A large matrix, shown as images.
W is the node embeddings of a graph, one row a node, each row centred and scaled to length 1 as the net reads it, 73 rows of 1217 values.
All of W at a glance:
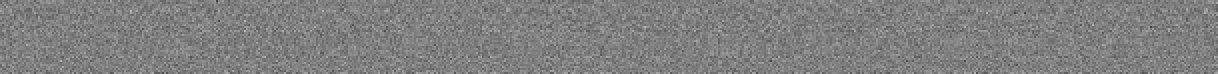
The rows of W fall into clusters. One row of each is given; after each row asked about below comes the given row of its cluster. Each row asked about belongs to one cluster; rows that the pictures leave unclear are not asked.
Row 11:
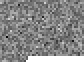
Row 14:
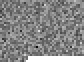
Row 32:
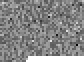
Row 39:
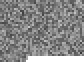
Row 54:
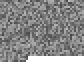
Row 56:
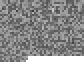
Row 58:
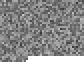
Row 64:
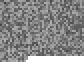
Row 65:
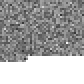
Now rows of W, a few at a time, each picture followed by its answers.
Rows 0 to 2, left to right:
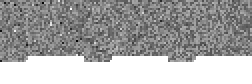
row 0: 64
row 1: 54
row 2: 64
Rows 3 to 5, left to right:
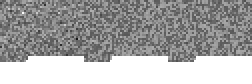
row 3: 14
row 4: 39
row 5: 32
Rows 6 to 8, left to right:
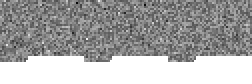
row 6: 58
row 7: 54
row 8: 11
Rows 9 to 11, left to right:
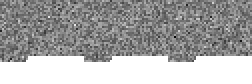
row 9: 39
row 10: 11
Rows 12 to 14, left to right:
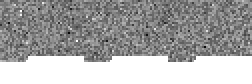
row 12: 64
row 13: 11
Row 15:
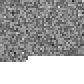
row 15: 14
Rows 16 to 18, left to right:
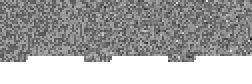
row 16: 39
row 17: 58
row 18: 39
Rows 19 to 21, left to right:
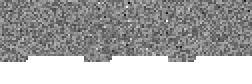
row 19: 58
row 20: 65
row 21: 54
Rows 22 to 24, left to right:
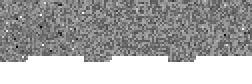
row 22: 65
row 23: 56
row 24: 32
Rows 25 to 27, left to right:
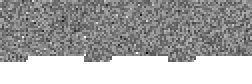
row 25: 58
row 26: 14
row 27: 14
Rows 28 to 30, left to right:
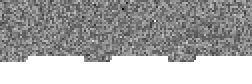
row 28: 64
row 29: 39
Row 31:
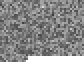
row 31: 65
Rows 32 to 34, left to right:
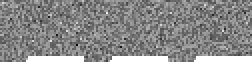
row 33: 14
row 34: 54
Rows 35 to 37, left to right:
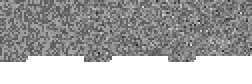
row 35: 32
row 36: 14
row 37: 58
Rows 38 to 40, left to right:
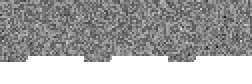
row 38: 32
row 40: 11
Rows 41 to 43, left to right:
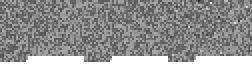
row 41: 39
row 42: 32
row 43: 39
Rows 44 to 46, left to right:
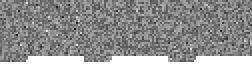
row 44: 32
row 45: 56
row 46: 54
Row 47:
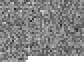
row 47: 64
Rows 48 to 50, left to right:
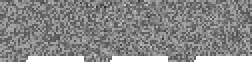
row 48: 54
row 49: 58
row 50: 11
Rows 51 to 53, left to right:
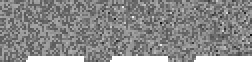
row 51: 32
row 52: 32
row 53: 54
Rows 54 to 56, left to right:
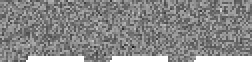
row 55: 11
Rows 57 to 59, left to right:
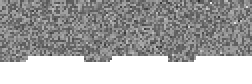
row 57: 56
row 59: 39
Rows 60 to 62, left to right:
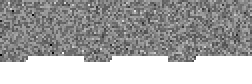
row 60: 14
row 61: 58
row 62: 11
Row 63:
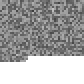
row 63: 56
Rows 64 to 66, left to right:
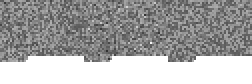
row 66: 14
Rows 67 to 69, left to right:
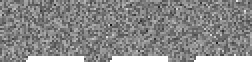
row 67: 32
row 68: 58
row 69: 54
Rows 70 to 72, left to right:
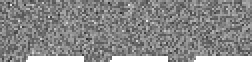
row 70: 39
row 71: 14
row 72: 56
